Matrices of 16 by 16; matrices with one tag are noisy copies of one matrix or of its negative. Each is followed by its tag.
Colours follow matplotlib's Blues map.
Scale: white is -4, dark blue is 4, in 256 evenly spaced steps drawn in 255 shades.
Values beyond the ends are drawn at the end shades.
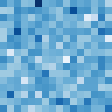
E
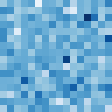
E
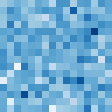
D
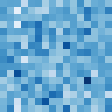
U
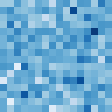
D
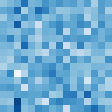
U
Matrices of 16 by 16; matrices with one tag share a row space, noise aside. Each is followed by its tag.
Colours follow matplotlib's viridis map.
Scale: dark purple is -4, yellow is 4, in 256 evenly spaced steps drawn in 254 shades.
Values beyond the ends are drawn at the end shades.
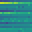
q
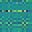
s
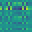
s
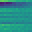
q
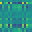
s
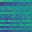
q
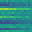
q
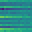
q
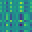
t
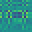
s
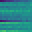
q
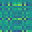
s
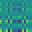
s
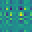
t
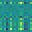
t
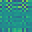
s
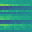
q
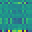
s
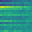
q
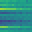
q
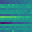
q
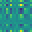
t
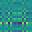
s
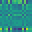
s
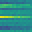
q
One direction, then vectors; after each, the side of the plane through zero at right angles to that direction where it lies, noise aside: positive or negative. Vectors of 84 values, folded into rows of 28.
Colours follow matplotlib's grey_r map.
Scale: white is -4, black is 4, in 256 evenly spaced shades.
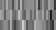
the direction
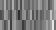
negative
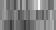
negative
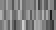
positive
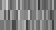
positive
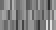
negative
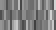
negative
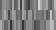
negative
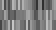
negative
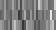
negative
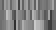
positive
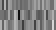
negative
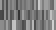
negative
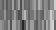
negative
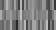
positive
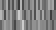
positive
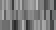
positive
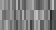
positive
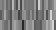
negative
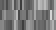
negative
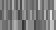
negative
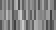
positive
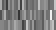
negative
